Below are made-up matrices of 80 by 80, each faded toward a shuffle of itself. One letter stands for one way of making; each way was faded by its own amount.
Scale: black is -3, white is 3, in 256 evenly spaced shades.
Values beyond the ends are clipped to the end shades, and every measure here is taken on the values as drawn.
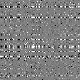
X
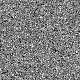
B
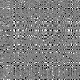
X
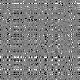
X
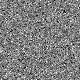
B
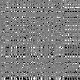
X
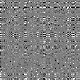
X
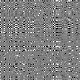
X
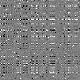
X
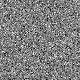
B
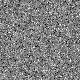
B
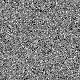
B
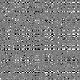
X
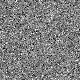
B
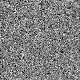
B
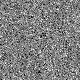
B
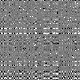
X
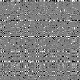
X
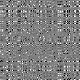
X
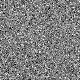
B
